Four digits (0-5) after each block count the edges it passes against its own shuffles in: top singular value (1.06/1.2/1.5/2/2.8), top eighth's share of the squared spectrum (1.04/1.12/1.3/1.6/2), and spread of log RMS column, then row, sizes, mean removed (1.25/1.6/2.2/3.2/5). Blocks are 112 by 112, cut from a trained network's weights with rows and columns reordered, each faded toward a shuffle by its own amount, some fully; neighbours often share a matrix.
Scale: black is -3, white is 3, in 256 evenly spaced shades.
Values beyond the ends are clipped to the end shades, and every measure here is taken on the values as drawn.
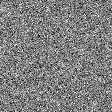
0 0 0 0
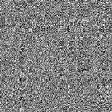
4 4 2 2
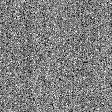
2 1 0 0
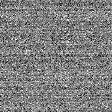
3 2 2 0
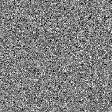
2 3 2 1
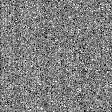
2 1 0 0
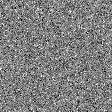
0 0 0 0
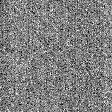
2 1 0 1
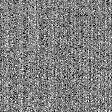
3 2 0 2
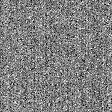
2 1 0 0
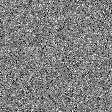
0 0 0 0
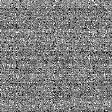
3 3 3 0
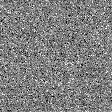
0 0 0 0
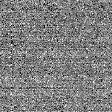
3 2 2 0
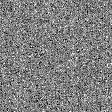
1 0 0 0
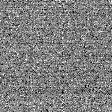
2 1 1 0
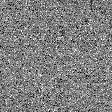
1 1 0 0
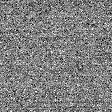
2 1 0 0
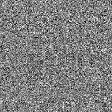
3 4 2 2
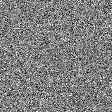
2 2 0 0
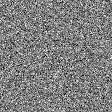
0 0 0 0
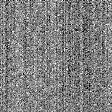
4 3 1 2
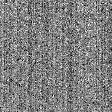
3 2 0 2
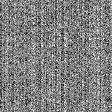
4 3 1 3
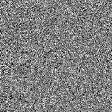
3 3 2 1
